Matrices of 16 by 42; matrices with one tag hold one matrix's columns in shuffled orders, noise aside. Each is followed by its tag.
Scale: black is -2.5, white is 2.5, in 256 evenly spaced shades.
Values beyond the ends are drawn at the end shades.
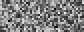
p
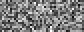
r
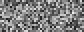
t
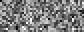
p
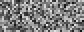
r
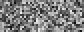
p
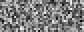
p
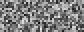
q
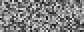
t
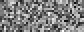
p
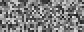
p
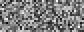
r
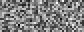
t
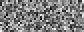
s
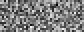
s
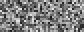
q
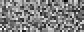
s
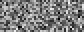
r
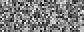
p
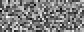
s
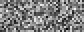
r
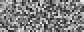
s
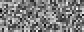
p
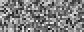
p
